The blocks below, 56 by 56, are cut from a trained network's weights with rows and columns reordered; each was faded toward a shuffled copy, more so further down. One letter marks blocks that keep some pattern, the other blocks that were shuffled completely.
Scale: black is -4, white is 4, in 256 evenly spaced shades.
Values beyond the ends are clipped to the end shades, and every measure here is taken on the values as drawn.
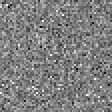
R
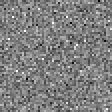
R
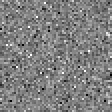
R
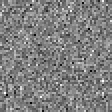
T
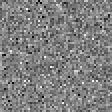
T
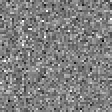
T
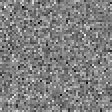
T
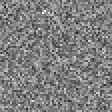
R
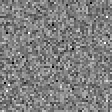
T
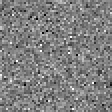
T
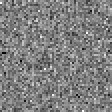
R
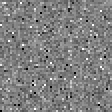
R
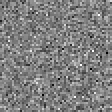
R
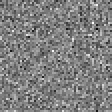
T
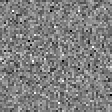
T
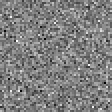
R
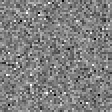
T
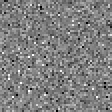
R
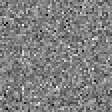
T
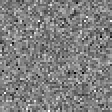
T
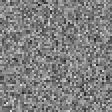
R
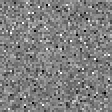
T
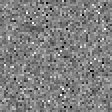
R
